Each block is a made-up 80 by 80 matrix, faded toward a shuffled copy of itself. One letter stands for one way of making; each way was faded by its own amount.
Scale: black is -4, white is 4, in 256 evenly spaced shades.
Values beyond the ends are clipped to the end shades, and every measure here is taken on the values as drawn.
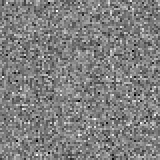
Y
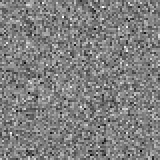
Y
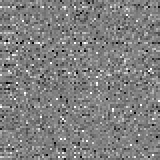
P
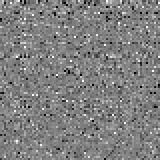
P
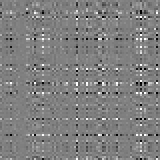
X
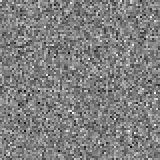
Y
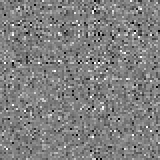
P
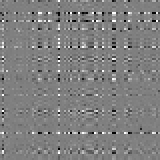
X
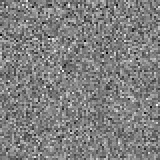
Y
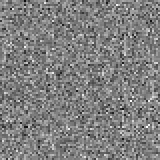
Y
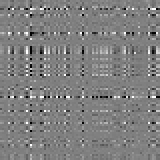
X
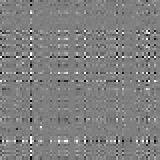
X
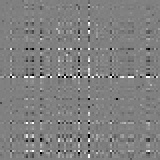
X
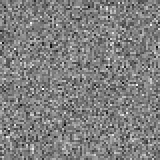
Y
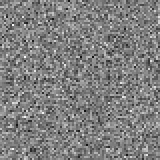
Y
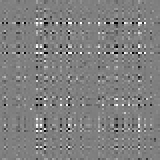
X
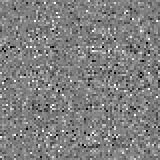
P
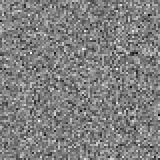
Y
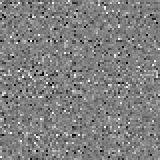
P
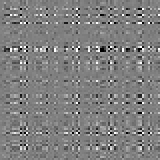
X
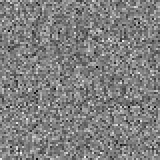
Y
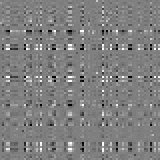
X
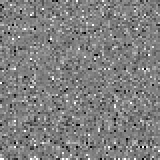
P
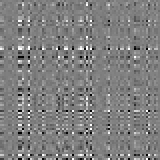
X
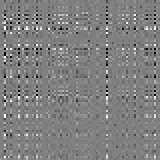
X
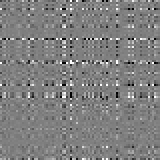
X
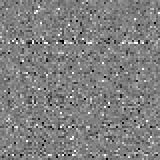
P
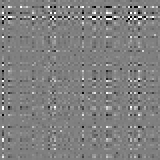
X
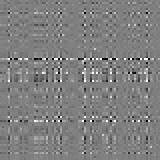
X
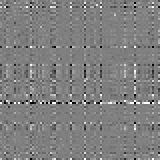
X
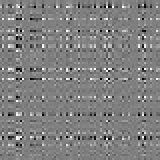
X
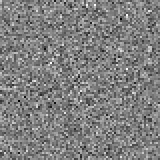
Y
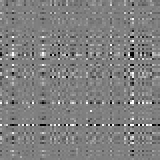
X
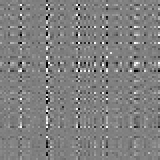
X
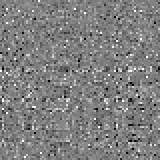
P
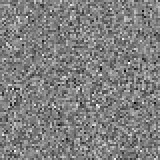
Y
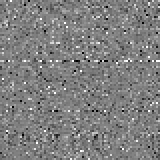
P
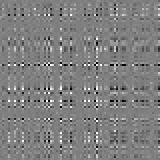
X
